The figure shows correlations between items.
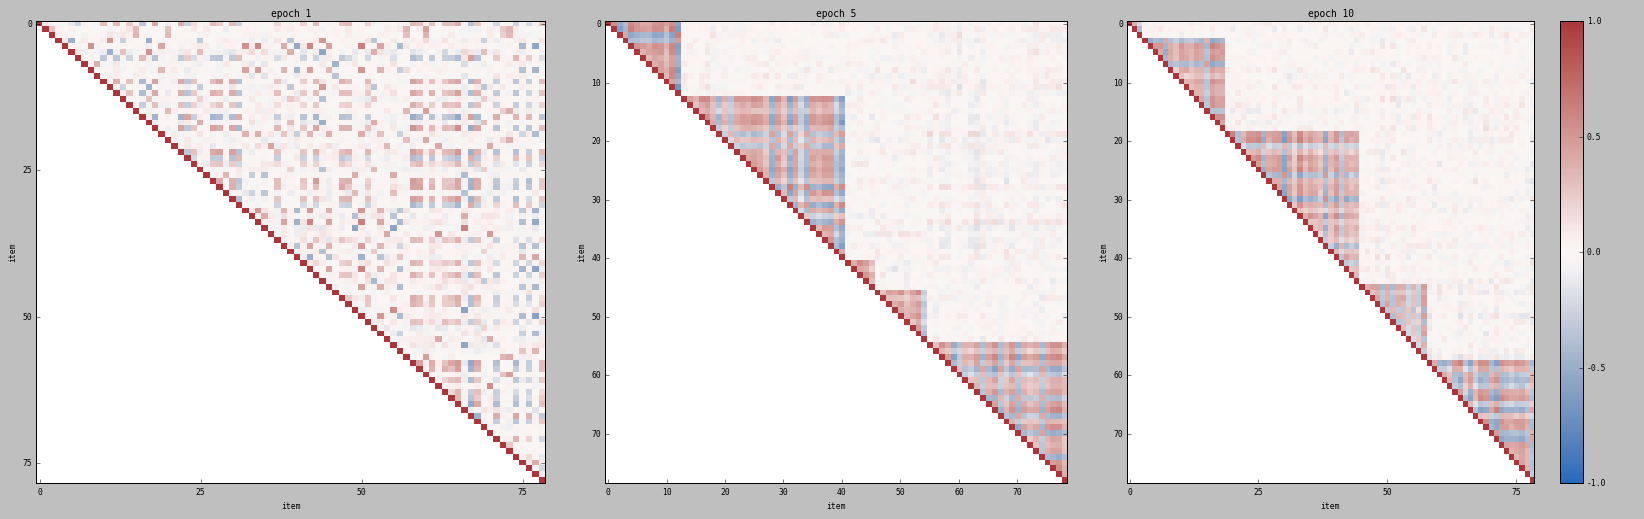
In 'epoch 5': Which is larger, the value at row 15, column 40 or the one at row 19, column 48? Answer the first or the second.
the second
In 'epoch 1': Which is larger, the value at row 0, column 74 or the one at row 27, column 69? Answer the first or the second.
the second
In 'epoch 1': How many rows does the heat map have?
79
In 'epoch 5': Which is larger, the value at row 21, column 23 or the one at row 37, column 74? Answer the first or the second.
the second
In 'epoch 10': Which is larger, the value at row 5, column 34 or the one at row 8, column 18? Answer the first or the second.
the second
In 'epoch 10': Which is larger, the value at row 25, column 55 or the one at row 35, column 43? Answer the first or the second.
the second
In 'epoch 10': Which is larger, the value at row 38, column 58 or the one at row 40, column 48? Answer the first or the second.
the second
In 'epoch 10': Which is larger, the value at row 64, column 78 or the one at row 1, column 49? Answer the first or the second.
the second
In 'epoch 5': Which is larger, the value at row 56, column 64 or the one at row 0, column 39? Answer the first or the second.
the second
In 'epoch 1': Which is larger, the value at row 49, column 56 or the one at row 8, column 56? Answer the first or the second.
the first
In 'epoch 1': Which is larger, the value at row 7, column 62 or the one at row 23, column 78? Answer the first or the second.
the first
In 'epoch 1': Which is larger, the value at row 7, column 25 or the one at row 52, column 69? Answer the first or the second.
the second
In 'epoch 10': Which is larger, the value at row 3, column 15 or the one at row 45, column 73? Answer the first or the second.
the first
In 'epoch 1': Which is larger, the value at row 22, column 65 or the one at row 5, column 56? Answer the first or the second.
the first
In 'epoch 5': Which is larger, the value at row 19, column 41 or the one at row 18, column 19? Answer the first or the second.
the first
